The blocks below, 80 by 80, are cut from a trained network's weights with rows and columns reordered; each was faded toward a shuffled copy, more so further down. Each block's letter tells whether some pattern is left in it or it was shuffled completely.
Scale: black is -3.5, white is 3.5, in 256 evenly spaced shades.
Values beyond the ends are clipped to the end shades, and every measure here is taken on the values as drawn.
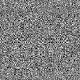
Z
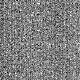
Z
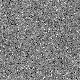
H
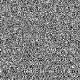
Z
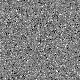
H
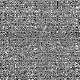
Z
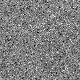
H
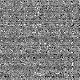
Z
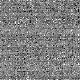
Z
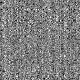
Z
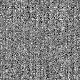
Z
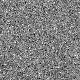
H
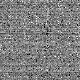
Z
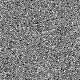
H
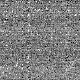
Z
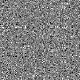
Z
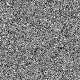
H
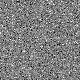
H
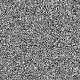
Z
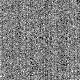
Z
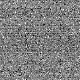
Z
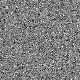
H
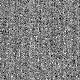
Z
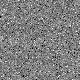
H
